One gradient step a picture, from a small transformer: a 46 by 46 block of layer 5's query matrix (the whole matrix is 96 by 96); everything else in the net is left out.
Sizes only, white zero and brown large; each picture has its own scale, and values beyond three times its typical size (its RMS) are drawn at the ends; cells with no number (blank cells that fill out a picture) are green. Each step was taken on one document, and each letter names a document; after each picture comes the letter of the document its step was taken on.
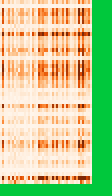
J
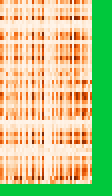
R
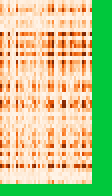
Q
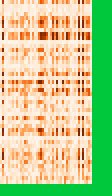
J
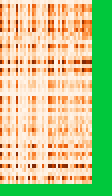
Q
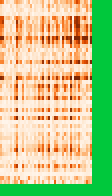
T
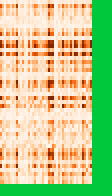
Q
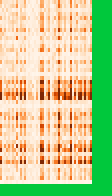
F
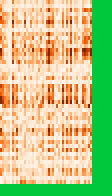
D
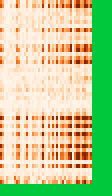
T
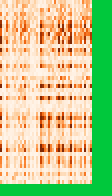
F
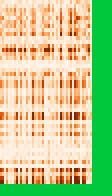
R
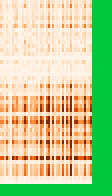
D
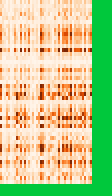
F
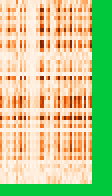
F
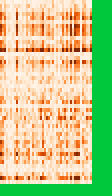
T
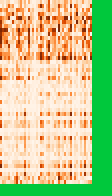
F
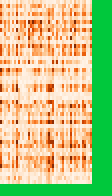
Q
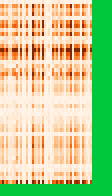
R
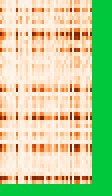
T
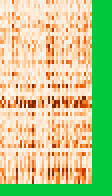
D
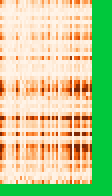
T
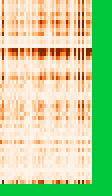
J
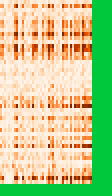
D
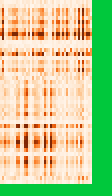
J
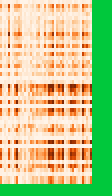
Q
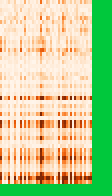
F
